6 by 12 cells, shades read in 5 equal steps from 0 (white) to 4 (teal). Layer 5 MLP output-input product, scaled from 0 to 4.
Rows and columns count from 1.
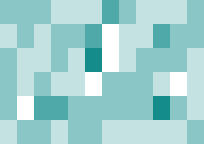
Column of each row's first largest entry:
7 6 6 1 10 2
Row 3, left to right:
2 1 1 2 1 4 0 1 2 2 2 1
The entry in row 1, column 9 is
1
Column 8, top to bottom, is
2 1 1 2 2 1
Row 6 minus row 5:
-1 2 -1 -2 0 0 -1 -1 -1 -3 -1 1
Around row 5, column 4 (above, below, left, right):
1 1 3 2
